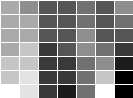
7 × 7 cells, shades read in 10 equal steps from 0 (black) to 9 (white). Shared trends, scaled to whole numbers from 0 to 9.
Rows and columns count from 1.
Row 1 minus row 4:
0 -2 1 0 -1 -1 3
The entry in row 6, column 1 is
7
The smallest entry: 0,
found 2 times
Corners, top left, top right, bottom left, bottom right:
6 5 9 0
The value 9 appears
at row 7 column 1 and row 7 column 6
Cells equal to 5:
5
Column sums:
47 47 17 17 30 34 15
